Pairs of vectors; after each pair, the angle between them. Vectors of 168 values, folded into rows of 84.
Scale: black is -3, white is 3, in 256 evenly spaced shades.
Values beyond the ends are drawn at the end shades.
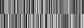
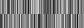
orthogonal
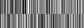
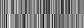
orthogonal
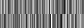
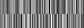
partly aligned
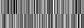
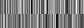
orthogonal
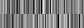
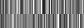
nearly opposite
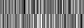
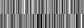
nearly opposite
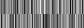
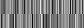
nearly parallel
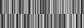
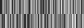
nearly parallel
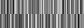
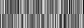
orthogonal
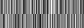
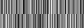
nearly parallel
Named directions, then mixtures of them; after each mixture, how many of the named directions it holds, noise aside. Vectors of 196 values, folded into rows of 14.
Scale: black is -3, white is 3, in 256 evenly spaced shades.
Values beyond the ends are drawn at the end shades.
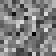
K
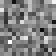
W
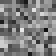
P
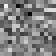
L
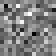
two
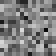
one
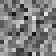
one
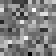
three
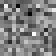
two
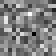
three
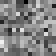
two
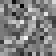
two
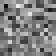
one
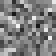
three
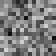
three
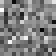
one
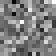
two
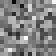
three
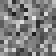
one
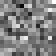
three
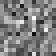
one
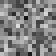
three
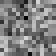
three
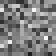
three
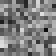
one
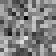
three
